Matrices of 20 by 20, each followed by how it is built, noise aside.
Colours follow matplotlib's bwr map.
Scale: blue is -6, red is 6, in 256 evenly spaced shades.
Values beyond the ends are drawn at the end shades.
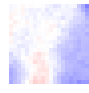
smooth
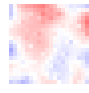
smooth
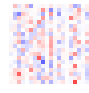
uneven columns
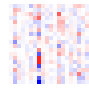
uneven columns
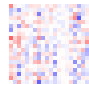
uneven columns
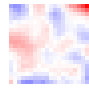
smooth
